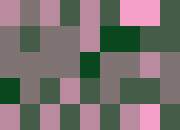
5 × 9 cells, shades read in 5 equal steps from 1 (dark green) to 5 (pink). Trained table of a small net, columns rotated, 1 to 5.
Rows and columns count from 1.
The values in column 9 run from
2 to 3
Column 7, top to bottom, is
5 1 3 2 4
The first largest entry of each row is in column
7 5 8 4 8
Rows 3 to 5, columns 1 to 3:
3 3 3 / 1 3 2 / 4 2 4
